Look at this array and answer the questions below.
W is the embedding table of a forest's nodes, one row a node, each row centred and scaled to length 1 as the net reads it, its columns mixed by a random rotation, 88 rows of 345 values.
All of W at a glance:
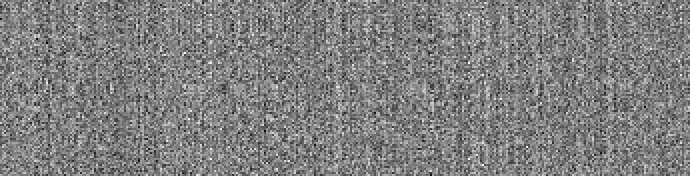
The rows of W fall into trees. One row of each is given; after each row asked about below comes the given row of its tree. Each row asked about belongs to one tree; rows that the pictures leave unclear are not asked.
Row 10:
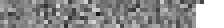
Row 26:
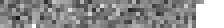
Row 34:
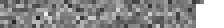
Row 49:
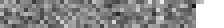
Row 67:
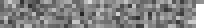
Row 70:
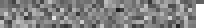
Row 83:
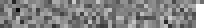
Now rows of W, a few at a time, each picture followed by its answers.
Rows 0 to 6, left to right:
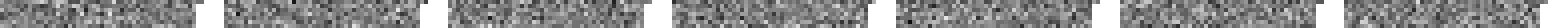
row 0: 10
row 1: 83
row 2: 26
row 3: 70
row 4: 34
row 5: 83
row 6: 70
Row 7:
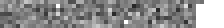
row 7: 10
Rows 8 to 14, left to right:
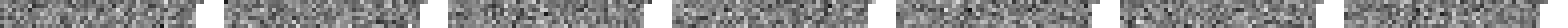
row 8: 34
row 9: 70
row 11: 49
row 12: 10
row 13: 70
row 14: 10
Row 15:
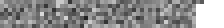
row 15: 10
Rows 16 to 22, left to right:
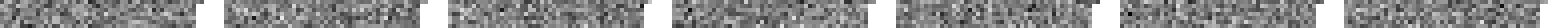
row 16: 83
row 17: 49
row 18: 49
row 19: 83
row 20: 10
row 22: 49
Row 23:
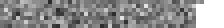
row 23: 83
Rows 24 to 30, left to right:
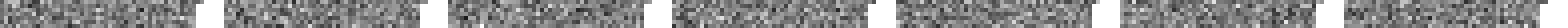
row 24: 67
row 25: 83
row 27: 34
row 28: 70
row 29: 49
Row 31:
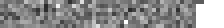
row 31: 10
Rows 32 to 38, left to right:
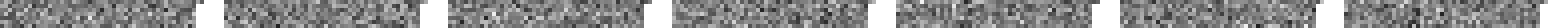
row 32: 34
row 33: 70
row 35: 49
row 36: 10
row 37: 70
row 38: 10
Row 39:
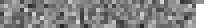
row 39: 67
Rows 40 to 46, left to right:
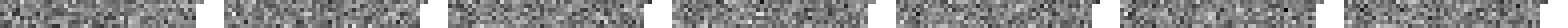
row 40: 83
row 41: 83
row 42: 26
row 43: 26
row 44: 26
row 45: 34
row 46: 26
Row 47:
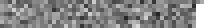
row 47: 49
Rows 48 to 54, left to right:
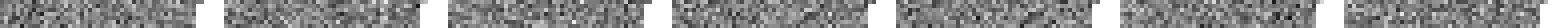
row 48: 67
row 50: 10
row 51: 34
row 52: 34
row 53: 49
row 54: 49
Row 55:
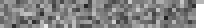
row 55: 49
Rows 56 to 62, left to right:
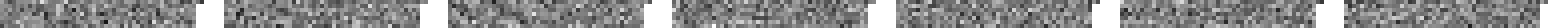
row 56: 10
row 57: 83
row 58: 83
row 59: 26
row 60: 34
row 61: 10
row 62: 34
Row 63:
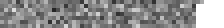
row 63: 49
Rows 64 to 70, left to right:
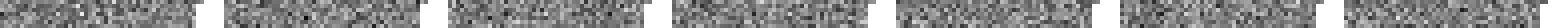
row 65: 34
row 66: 26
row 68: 70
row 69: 67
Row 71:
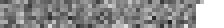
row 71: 70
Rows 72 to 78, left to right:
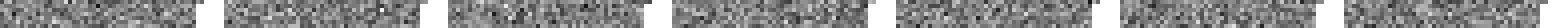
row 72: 83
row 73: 49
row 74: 10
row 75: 49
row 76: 34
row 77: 67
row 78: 83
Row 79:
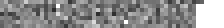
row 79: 10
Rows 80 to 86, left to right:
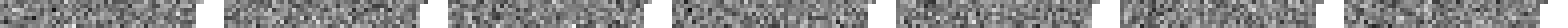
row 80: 49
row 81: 34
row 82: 70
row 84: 67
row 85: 67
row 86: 83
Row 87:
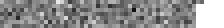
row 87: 10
